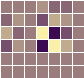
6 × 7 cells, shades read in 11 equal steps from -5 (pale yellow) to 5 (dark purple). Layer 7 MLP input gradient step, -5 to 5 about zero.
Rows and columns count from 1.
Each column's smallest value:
-2 -1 0 -5 -5 -2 0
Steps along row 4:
down up up down up up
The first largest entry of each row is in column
5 4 5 4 1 1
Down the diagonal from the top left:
0 -1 0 5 0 0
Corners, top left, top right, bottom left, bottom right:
0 0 0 0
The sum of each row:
1 -1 1 -1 0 0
